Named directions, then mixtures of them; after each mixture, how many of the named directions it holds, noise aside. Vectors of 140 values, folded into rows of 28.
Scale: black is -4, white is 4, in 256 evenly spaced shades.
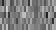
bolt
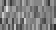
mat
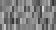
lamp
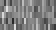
two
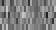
one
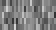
three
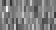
three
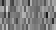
one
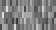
three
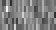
three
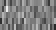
one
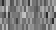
one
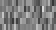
one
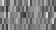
one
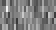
three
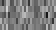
one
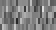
two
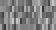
one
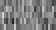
two
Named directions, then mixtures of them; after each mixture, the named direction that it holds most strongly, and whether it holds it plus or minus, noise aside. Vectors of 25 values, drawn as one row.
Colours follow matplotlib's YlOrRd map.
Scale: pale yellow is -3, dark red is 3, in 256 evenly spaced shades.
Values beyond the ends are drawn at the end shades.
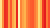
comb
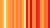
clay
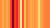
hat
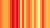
hat, plus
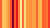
hat, plus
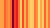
hat, plus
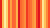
comb, minus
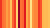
comb, minus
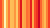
clay, plus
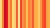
comb, plus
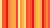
comb, plus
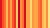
comb, minus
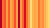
comb, minus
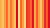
comb, plus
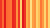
clay, minus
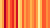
comb, plus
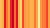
hat, plus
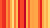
clay, minus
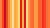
hat, minus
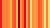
comb, minus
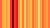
hat, plus
